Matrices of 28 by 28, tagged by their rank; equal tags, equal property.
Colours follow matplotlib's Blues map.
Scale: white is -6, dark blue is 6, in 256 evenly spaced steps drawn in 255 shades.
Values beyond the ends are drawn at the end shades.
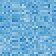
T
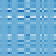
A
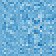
T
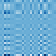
A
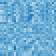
T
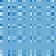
A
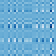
A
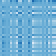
A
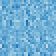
T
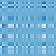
A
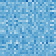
T
